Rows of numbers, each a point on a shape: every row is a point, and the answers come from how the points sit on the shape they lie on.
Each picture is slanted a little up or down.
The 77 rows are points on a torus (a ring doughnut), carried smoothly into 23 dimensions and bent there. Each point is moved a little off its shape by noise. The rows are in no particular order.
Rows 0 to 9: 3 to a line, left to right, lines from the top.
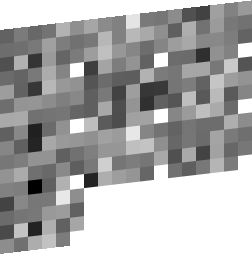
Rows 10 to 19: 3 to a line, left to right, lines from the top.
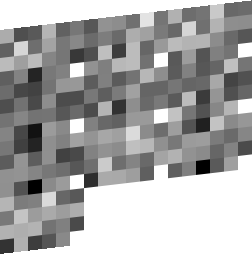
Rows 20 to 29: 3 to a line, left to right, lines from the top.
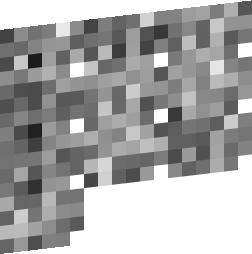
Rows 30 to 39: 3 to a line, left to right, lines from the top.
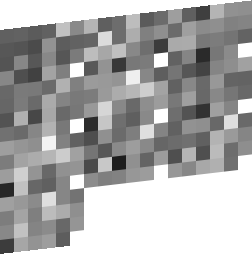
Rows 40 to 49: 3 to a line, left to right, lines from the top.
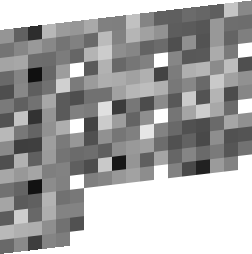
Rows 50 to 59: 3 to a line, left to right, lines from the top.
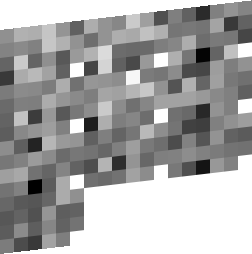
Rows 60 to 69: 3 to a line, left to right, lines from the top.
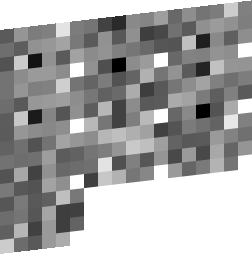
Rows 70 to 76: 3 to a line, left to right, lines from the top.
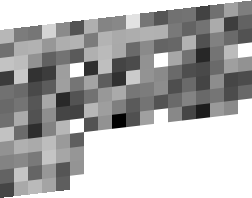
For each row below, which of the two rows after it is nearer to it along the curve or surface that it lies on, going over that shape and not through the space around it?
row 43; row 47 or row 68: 47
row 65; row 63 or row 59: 59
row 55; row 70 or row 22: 70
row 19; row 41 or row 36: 36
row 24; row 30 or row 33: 33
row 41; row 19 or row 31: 31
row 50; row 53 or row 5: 5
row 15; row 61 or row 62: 62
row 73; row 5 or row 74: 74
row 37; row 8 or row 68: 8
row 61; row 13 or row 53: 13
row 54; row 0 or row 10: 10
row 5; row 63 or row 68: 68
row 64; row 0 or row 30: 0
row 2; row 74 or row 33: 74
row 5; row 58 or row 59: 59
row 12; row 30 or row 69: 30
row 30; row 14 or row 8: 8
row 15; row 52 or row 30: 52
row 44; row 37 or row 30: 37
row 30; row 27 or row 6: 6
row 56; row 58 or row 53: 58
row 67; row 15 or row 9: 9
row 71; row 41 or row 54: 54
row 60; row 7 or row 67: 67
